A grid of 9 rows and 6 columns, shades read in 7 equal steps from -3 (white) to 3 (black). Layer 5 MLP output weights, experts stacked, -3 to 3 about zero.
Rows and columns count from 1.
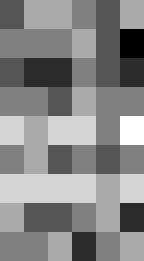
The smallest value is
-3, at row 5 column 6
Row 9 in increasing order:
-1 -1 0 0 0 2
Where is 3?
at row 2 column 6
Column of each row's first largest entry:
1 6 2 3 5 3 5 6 4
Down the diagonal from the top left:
1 0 2 -1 0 0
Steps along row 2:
same same down up up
